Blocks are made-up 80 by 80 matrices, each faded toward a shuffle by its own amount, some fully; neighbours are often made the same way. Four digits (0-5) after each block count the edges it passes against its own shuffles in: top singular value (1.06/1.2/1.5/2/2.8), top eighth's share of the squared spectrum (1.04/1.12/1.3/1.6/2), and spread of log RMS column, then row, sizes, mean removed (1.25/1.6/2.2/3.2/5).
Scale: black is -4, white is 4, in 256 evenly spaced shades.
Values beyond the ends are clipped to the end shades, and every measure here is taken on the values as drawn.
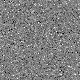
2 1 0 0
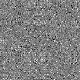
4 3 1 1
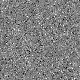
2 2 0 0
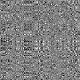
4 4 2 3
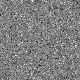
2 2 0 0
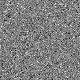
0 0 0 0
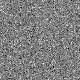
0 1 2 0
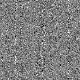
1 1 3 0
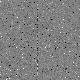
2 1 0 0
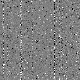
3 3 3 0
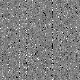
2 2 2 0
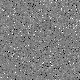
2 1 0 0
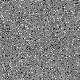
3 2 0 1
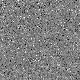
1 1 0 0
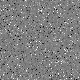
1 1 0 0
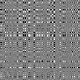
5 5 4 4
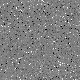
0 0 0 0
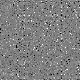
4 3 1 1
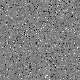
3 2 0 0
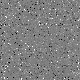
2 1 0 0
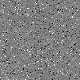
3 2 0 0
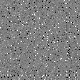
3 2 1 1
